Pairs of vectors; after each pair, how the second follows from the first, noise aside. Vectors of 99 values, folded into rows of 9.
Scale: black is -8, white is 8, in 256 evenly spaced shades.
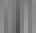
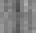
wrapped around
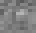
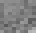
wrapped around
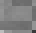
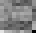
scaled up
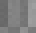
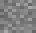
shuffled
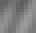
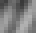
scaled up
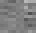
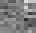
scaled up
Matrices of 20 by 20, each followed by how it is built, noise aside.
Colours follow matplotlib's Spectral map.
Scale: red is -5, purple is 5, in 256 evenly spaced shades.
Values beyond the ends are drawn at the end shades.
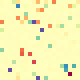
sparse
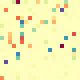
sparse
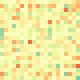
low rank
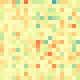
low rank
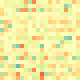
low rank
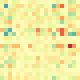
low rank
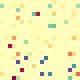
sparse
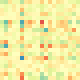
low rank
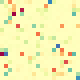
sparse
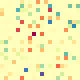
sparse
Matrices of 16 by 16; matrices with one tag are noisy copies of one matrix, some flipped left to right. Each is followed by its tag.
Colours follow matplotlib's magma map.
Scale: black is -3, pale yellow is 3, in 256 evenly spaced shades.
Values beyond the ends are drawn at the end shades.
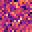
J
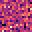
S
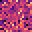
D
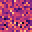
D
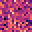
D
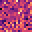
D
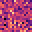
D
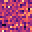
S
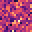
J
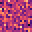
S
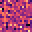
S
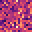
D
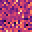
D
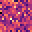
J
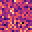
D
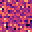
S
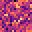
J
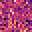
D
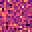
S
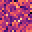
J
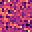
S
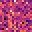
D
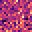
D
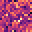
J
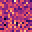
D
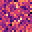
J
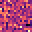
S
